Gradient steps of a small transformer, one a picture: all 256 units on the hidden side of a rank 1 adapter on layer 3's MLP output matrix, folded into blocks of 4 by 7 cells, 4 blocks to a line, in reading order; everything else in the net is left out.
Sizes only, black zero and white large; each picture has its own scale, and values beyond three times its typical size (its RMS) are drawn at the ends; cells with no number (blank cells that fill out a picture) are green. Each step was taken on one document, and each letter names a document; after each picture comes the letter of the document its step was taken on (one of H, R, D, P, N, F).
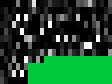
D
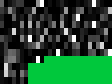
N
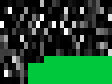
N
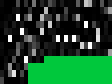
D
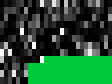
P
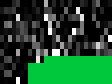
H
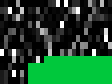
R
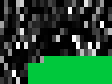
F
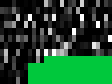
H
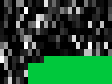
P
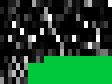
D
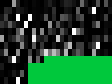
H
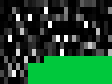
D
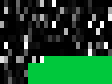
P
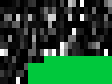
H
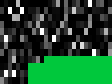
R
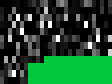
D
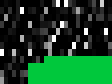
R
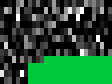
F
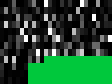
H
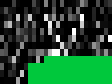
H
